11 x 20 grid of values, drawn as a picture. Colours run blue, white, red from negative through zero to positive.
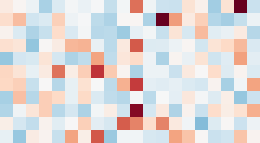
The grain is fine, like static. Overall the values sit about 50% of the way up the scale. The values are skewed, with a long tail toward high values. There is no overall slope. The halves do not mirror each other.
